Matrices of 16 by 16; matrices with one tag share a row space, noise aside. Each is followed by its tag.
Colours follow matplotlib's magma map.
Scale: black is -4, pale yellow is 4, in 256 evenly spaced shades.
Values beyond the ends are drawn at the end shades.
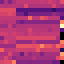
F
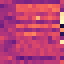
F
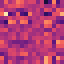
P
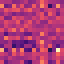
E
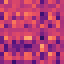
E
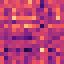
E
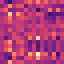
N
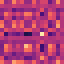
E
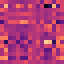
P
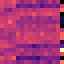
F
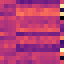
F
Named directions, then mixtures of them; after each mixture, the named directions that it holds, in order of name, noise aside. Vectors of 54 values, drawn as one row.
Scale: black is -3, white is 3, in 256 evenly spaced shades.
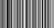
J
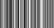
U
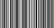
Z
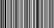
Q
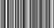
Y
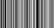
Q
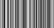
Y, Z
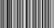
J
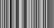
U, Z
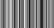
U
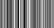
U, Y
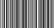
Q, Z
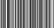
Y, Z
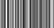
Y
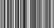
U, Y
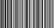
J, Q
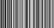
J, Q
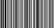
Q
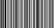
Q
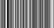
J, Y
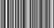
Y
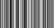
U, Z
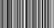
J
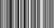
U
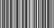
J, Z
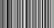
J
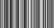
U, Z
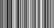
J, U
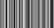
Y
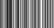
J, U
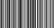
Z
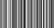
J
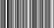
J, Y
